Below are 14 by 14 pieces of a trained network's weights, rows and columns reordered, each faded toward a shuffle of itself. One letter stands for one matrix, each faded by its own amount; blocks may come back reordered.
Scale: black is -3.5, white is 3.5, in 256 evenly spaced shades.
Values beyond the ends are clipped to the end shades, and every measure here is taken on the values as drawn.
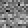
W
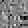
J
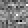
W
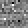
W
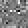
J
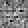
W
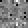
J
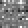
J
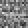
W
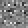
J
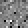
J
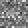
W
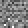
W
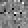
J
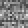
W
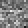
W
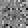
J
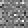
J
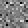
J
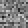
W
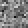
W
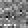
J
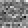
W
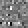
J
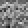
W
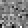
J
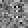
J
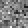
J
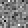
J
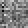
W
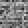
W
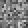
W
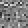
J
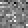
J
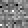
W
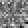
W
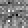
W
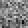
W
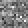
W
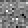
W
